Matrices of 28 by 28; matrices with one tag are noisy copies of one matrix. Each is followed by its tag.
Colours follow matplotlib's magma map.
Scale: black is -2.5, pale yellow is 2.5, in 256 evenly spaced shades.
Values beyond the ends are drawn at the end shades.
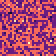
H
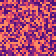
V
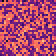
V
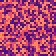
V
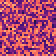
H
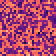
H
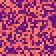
H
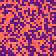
V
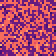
V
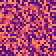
V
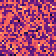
V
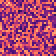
H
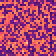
V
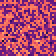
V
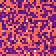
H
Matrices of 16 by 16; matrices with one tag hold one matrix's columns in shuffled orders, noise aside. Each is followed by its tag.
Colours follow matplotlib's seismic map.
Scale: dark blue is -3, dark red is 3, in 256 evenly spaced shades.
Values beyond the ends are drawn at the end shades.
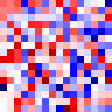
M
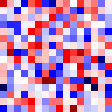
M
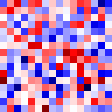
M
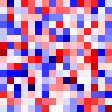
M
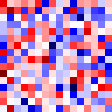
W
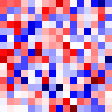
M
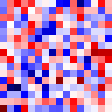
M
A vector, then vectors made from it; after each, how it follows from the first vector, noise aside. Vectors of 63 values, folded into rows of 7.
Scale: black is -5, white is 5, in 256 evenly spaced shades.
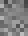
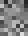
scaled up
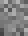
reversed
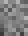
reversed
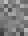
reversed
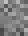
reversed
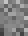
reversed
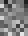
scaled up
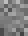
reversed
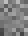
reversed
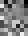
scaled up
